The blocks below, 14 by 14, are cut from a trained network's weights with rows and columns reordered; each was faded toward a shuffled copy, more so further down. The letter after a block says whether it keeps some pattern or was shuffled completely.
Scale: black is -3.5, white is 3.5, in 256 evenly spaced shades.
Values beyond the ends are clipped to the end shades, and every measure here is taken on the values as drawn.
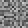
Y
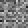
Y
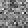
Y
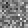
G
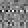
Y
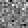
G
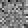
Y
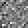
G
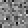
G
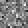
G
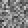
G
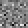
Y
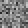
G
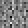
Y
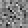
G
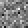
G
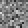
G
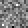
G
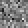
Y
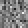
Y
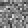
G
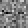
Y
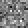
G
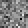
G
